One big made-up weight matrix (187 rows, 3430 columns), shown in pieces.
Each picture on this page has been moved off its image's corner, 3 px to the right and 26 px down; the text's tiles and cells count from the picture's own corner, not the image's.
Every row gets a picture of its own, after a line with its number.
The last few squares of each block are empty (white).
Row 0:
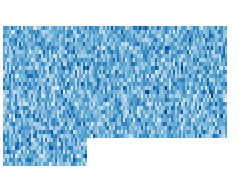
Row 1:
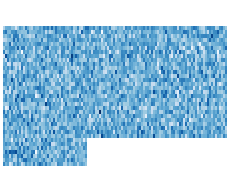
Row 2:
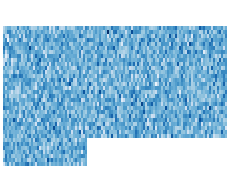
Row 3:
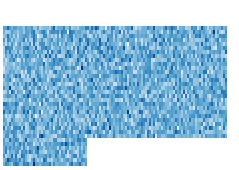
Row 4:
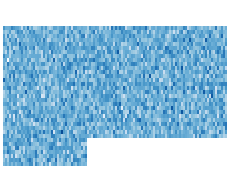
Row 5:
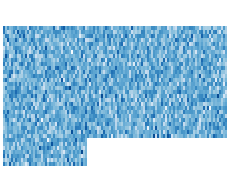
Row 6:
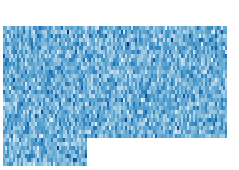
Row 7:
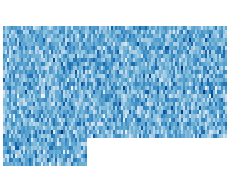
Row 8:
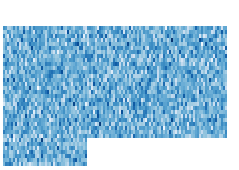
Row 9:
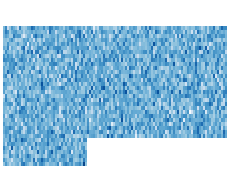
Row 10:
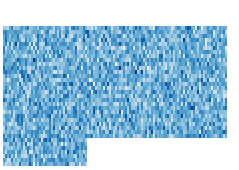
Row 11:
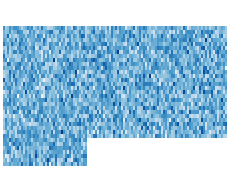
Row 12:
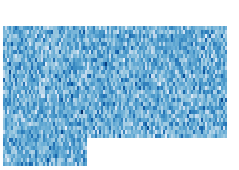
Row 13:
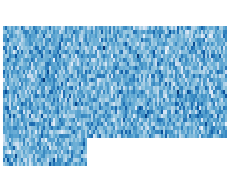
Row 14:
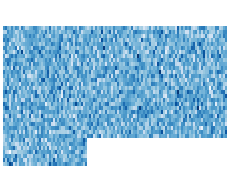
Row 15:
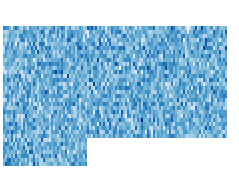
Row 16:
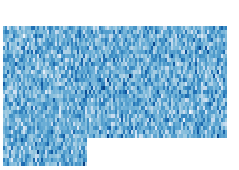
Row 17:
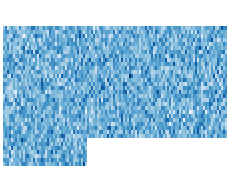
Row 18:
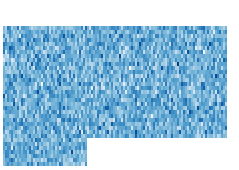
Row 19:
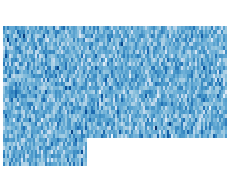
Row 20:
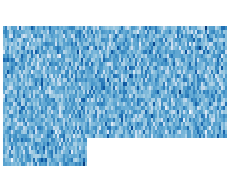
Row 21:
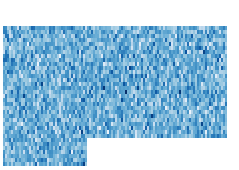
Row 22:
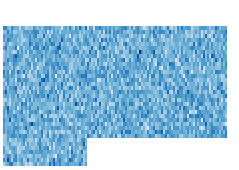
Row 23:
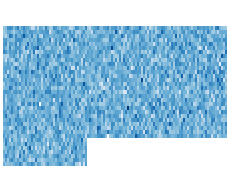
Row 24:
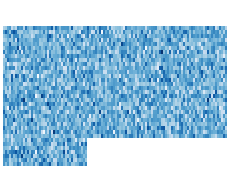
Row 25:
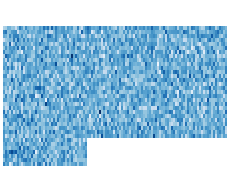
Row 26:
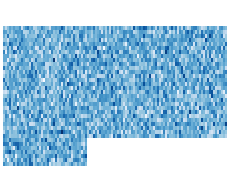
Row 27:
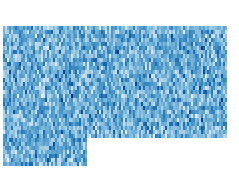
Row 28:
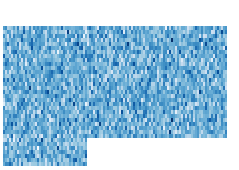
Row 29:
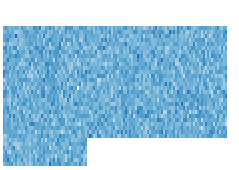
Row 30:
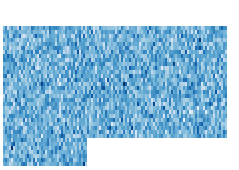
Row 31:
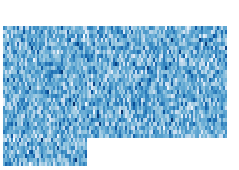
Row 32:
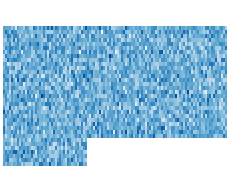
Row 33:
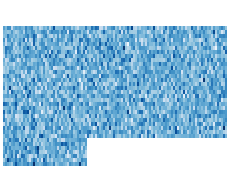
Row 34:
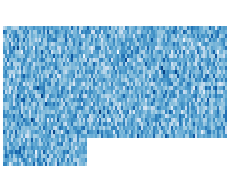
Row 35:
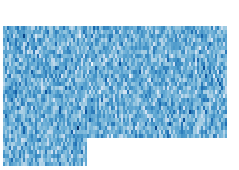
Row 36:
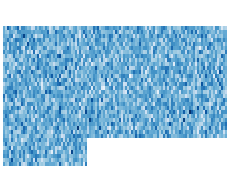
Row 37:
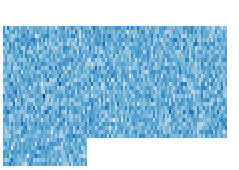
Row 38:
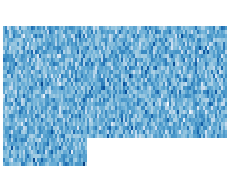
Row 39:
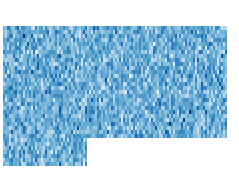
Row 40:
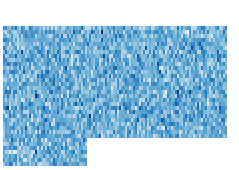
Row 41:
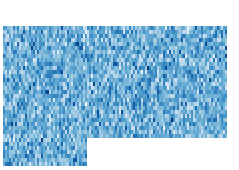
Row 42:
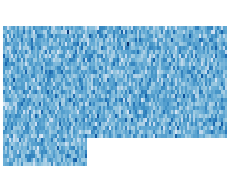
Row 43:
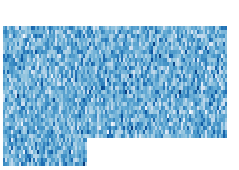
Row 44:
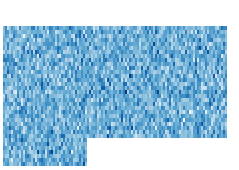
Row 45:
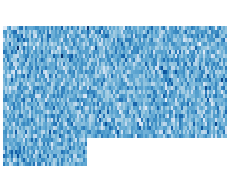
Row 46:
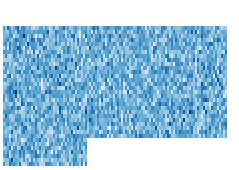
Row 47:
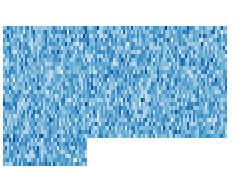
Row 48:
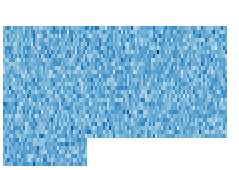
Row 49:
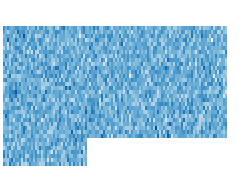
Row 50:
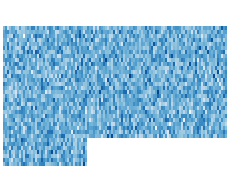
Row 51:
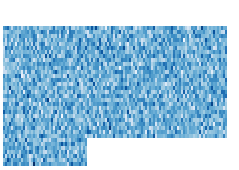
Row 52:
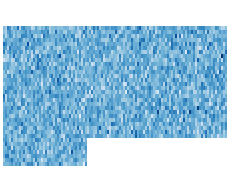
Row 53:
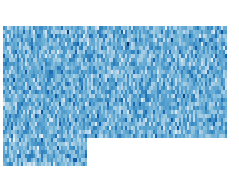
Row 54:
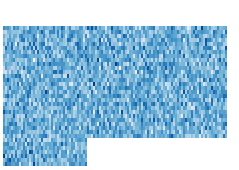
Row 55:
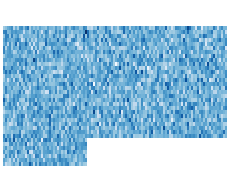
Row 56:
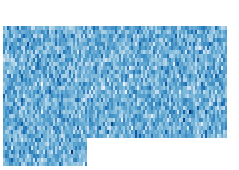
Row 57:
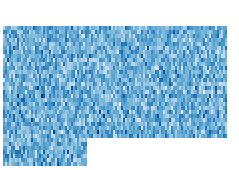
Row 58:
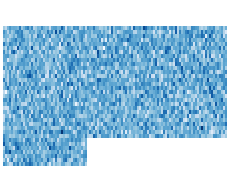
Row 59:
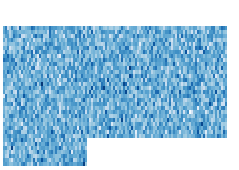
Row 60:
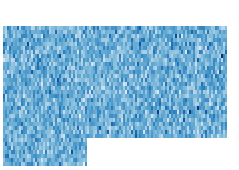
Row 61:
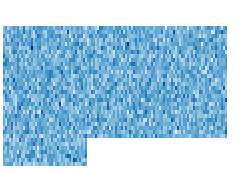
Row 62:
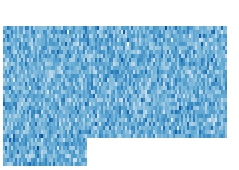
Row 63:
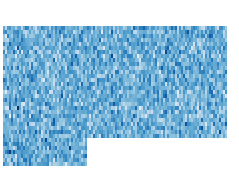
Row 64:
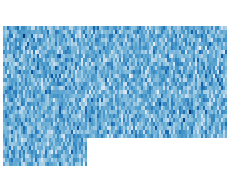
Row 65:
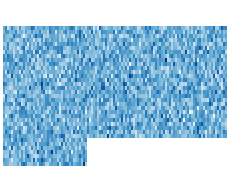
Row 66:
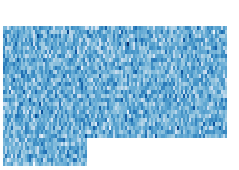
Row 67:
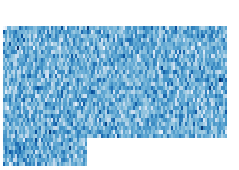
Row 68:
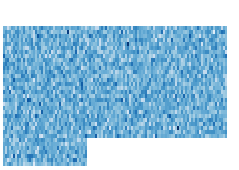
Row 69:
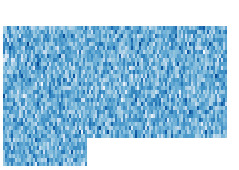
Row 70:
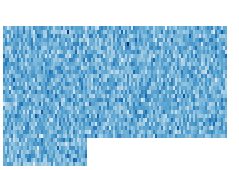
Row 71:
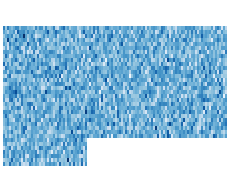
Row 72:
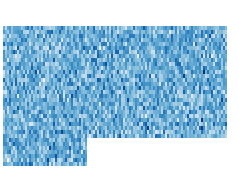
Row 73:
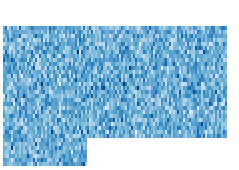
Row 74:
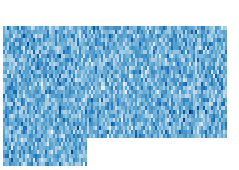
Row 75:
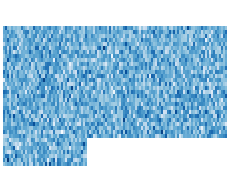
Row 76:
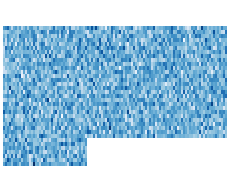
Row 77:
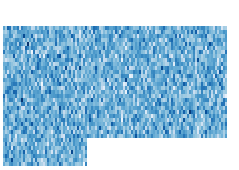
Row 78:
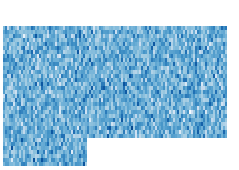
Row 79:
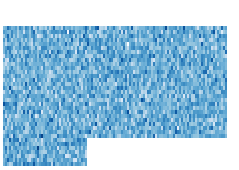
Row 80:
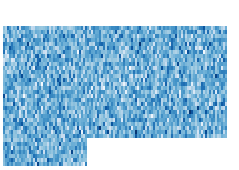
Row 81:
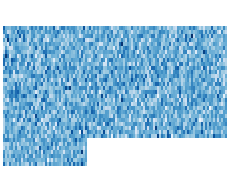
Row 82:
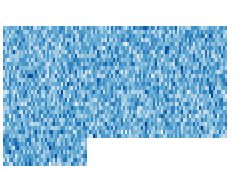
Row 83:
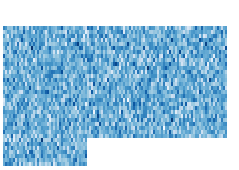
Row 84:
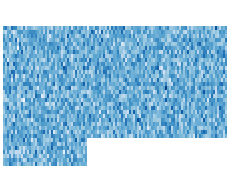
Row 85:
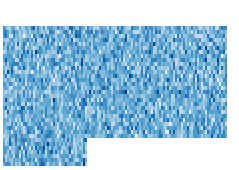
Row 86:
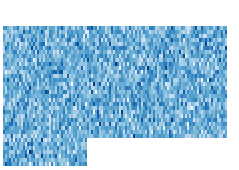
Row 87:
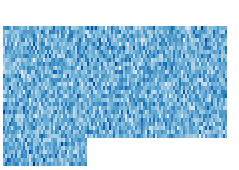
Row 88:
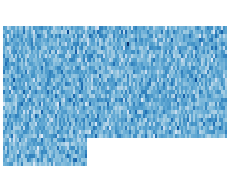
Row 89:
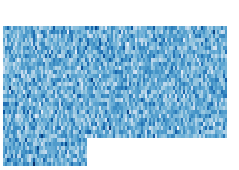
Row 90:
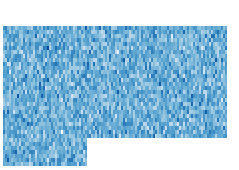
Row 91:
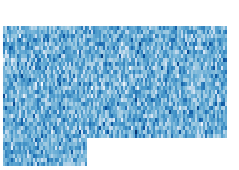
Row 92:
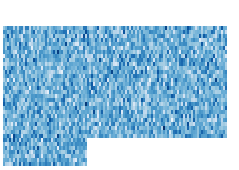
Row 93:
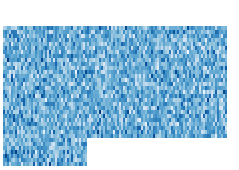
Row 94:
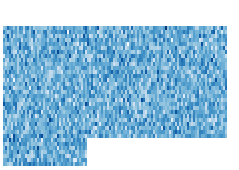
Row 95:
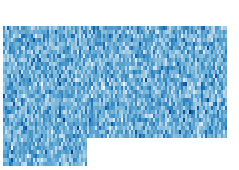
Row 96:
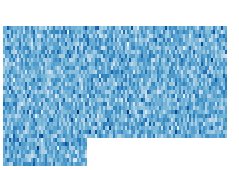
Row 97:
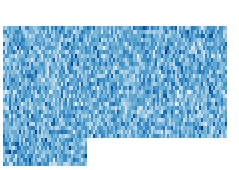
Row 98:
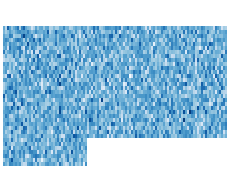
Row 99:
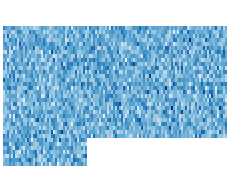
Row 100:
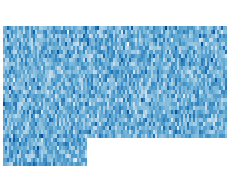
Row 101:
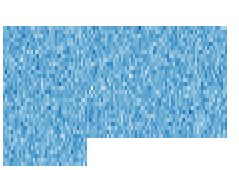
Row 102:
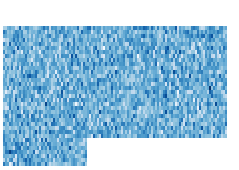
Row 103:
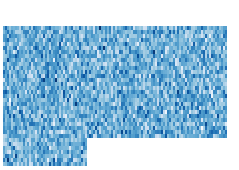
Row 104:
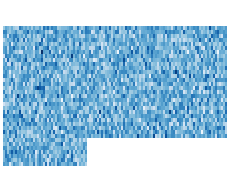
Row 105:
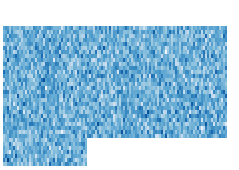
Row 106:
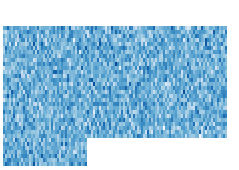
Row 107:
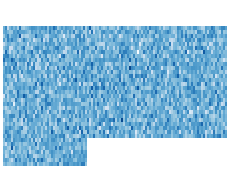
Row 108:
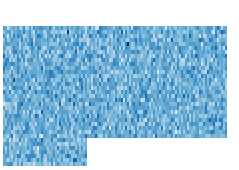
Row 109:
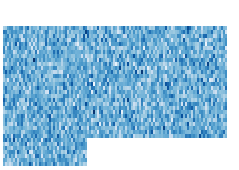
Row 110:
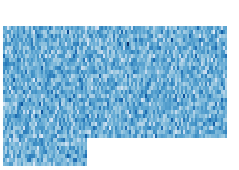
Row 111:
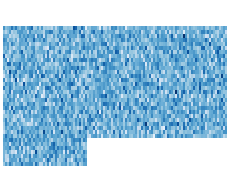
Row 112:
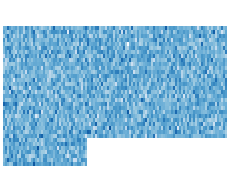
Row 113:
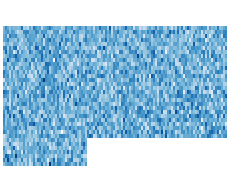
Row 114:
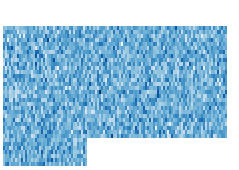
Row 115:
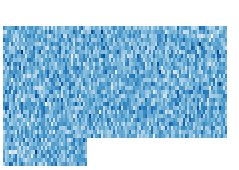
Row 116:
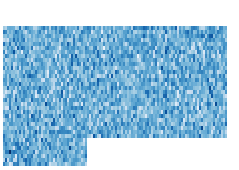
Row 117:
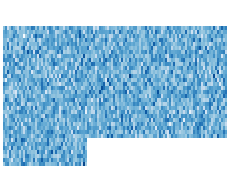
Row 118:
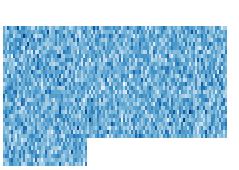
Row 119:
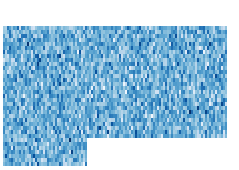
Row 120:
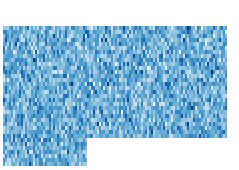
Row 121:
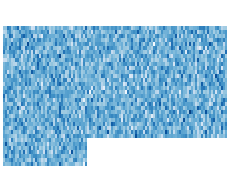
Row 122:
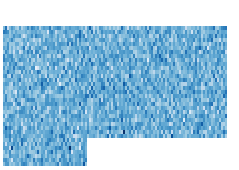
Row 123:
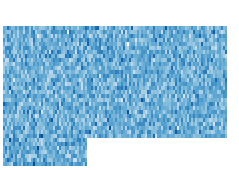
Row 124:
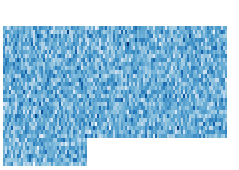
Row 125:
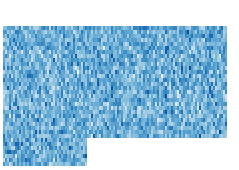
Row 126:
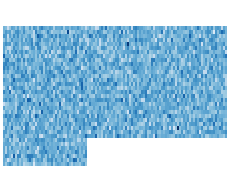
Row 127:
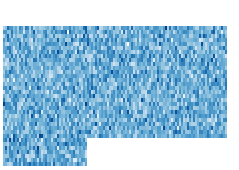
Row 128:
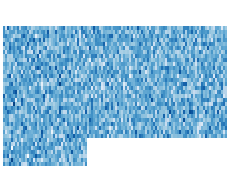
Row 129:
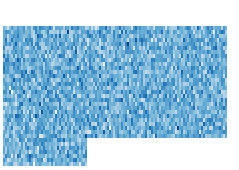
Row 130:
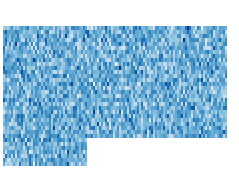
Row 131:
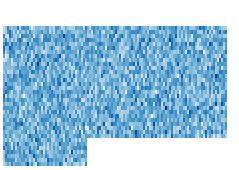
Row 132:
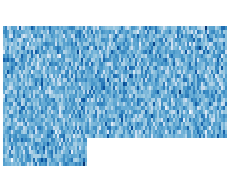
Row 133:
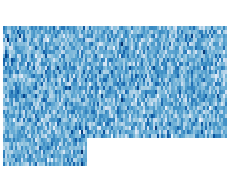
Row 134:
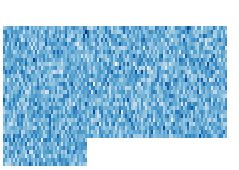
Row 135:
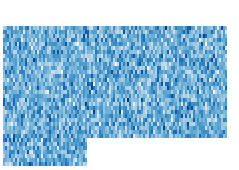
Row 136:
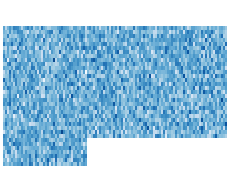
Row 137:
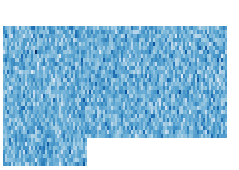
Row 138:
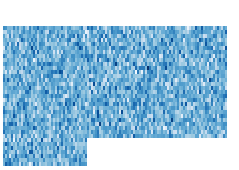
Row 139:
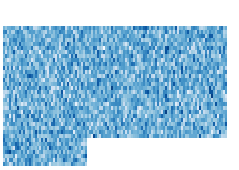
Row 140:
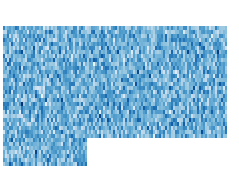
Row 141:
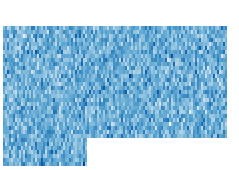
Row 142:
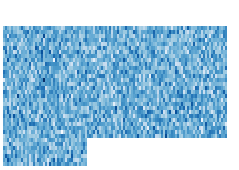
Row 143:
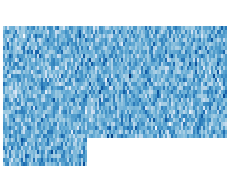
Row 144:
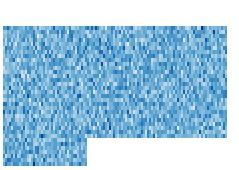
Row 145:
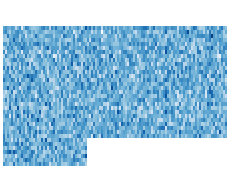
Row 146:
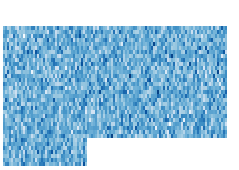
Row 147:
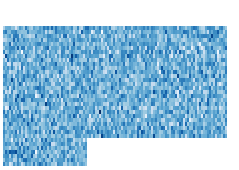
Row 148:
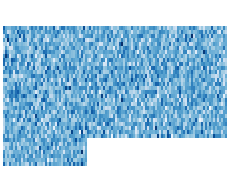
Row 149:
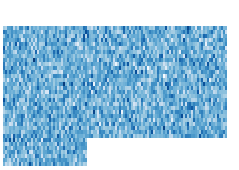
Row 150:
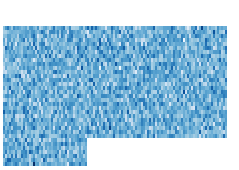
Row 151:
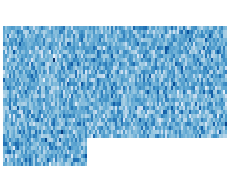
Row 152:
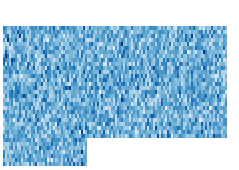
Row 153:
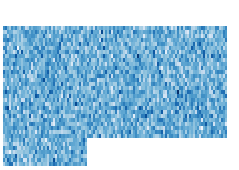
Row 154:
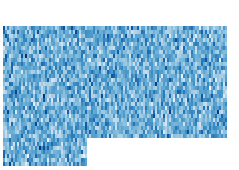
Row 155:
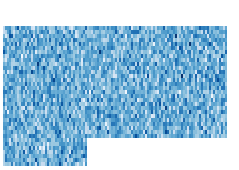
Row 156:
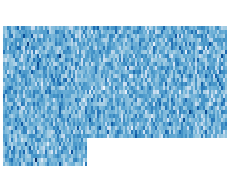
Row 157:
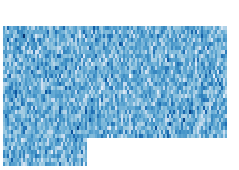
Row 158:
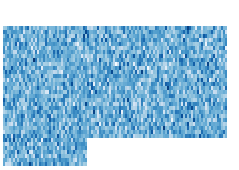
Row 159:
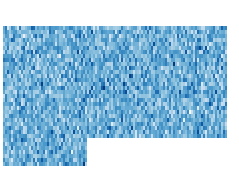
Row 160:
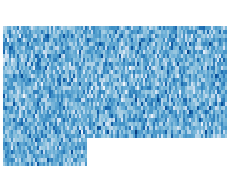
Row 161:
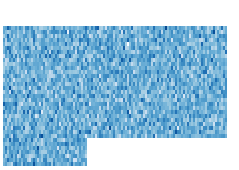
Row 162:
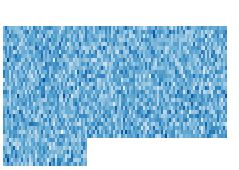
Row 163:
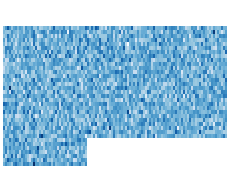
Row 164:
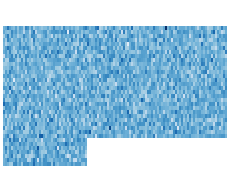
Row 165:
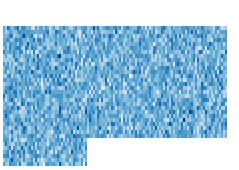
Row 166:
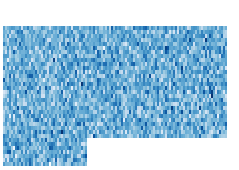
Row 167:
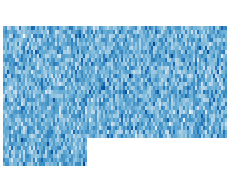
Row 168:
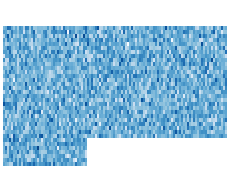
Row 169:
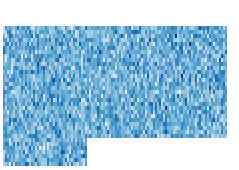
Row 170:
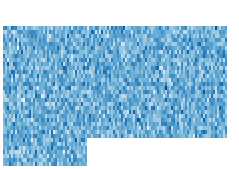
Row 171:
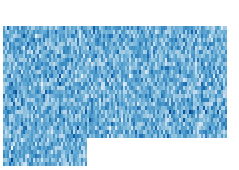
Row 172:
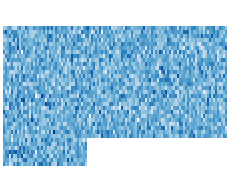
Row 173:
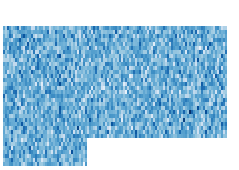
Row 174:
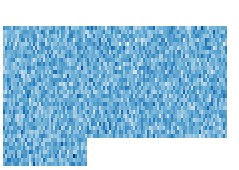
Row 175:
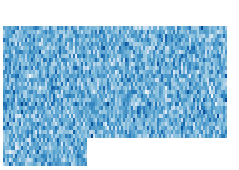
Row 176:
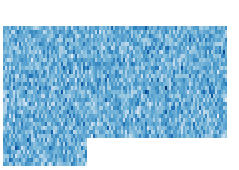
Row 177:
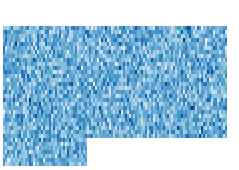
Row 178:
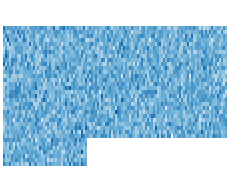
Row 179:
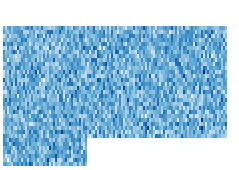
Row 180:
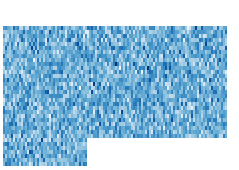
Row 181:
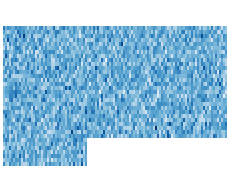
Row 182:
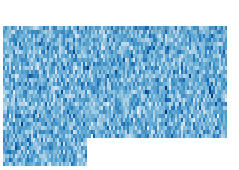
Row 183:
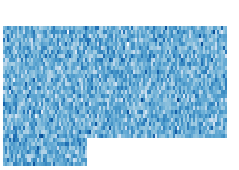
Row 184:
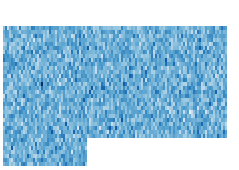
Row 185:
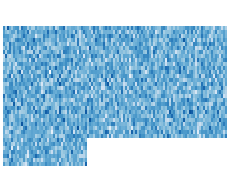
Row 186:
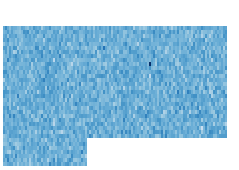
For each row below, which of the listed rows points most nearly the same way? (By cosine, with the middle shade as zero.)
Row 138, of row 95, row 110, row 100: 110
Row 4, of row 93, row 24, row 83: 83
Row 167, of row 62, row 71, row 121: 62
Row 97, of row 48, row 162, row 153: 48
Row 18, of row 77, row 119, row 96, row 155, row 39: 119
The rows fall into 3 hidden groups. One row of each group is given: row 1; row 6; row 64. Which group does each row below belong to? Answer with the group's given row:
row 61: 6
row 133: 64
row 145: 1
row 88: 6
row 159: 64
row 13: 1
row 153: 1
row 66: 6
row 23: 64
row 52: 64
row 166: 1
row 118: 64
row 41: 6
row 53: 6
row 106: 6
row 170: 1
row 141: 64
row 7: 1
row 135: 6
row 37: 64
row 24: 1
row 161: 6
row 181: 64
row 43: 64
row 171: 64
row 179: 1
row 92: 6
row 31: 6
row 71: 64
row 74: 64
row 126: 6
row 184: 64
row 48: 6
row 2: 64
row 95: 64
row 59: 64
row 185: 64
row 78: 64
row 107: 64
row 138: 6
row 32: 1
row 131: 64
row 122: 64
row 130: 6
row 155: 64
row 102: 1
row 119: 64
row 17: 64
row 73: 64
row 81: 64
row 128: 64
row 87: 6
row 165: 64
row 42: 6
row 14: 1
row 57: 1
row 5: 64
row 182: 1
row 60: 64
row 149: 6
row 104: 1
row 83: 6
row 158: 6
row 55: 6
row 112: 6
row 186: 1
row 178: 64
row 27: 1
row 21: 64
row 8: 6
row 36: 64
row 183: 6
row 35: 64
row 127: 6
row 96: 6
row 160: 64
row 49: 64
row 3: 6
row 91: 64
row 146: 64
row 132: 64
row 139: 1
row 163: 6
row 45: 1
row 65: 64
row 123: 6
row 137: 64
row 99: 1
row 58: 1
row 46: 64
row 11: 1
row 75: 1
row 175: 1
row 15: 6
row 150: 6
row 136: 1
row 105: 1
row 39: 64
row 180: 6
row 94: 6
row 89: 6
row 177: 6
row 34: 1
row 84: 1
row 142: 1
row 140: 1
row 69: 64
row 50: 64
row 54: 6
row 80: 64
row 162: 1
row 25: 1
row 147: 1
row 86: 6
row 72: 1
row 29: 1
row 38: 64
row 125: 1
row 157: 64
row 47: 6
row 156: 64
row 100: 6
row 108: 6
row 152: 64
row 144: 6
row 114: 64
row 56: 64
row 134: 6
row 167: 64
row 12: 1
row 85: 64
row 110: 6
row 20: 64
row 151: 1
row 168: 6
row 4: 1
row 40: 1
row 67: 1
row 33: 6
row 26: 1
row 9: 64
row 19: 64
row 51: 6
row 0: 1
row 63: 1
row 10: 6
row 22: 1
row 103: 1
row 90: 1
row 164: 6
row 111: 1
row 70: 6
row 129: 6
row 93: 1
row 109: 6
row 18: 64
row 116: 1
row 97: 1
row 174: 6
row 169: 64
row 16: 64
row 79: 6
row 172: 1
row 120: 6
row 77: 64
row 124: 6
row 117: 64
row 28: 6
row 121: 64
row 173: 64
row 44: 64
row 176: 1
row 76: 6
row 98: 64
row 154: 64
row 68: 6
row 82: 1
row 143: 64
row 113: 1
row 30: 64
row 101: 64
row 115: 1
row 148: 64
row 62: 6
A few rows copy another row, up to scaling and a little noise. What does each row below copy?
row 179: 72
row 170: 84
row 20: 132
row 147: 1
